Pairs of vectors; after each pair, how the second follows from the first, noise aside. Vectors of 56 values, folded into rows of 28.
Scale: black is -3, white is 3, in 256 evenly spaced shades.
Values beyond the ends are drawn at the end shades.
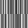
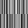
negated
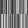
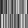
copied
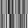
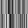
copied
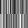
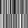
copied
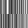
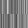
shrunk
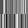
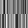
negated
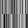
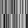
copied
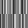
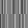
shrunk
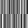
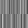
shrunk
